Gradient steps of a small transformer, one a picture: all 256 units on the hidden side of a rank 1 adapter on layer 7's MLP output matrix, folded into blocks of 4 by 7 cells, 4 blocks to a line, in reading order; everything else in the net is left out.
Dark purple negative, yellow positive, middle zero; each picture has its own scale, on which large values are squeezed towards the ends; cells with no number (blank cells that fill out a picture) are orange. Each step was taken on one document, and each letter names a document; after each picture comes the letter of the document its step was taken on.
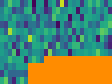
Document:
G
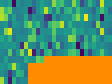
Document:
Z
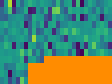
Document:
Z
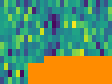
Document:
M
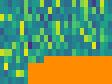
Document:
M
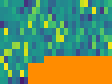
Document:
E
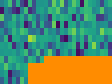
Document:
Z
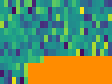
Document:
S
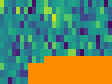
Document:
G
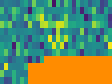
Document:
S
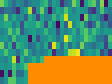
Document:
M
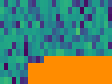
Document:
S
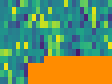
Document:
E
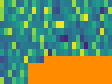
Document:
Z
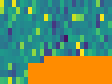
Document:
Z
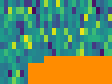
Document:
M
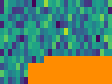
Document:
G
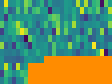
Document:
M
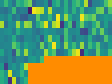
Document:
E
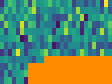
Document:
G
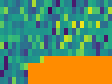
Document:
M
